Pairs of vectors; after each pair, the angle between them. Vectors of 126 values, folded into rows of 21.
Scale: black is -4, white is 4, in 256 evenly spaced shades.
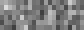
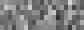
nearly parallel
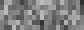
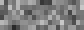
partly opposed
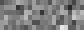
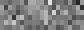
orthogonal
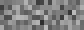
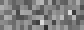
nearly opposite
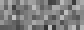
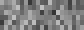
orthogonal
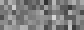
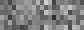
nearly opposite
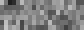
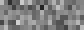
partly aligned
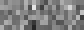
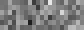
orthogonal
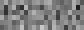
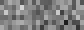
partly opposed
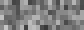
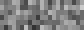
nearly opposite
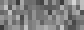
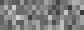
partly aligned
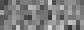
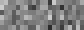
nearly opposite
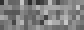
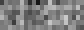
nearly parallel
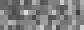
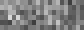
partly opposed
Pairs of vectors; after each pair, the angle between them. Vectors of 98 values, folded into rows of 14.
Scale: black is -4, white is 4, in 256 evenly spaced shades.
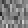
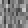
orthogonal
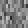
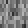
orthogonal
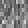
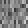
partly aligned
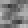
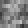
nearly opposite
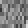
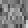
nearly parallel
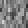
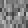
nearly parallel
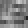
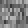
partly aligned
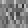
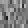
partly aligned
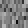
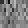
orthogonal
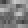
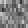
partly opposed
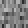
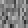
orthogonal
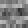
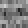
nearly parallel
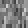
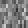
nearly parallel
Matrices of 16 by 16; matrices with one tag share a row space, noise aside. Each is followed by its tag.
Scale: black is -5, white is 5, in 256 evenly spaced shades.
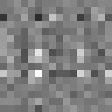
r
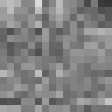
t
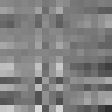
t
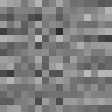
t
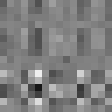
r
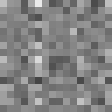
r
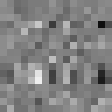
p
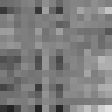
t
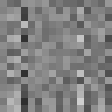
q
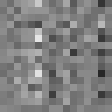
p
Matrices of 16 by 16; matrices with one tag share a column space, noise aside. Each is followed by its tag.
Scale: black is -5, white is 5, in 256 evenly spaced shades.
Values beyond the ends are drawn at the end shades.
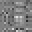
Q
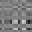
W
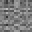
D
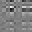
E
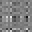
Q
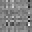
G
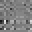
W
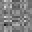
G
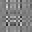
G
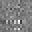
W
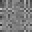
D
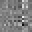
G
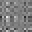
Q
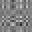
G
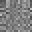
D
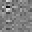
E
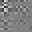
E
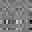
W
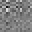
E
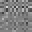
E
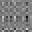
Q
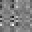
G
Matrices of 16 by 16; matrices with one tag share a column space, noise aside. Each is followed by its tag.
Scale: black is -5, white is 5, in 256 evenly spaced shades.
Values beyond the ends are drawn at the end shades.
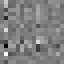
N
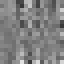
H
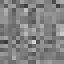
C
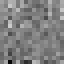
H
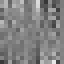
H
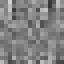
H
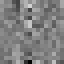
H
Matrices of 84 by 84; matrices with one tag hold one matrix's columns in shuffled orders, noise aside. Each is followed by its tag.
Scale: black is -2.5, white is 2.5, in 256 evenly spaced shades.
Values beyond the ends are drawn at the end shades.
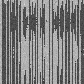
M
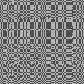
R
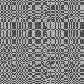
R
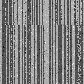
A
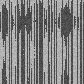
M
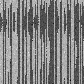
M
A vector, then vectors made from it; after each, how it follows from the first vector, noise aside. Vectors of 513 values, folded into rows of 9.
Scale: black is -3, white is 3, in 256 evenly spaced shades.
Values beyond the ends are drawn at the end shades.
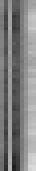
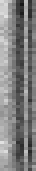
reversed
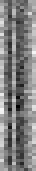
wrapped around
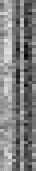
wrapped around
